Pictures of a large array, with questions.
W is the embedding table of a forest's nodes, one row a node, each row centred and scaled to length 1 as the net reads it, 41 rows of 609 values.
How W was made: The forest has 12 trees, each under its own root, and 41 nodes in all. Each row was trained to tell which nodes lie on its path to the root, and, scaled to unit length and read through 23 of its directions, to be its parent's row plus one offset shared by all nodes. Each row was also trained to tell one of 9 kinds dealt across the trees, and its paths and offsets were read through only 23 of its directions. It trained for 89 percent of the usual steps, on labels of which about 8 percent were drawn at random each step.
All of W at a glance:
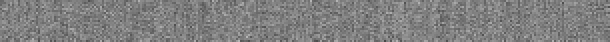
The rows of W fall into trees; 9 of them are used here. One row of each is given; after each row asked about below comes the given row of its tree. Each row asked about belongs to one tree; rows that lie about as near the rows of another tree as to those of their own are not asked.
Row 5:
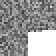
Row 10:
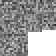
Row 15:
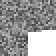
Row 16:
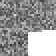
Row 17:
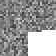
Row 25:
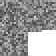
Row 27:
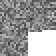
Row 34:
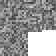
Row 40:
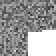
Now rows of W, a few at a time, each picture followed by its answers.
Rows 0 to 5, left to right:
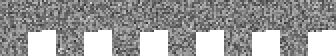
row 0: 17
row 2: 10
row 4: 17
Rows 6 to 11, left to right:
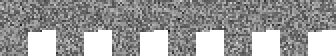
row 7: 16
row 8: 15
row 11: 5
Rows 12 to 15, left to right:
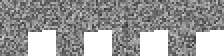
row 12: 27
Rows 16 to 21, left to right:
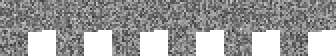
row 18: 10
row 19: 5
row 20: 16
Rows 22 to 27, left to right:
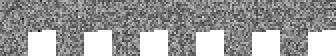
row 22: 27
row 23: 15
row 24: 10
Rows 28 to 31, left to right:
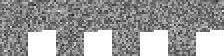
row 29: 25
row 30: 17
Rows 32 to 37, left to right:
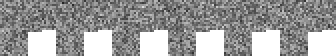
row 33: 10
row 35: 5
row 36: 16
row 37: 34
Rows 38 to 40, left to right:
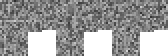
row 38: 34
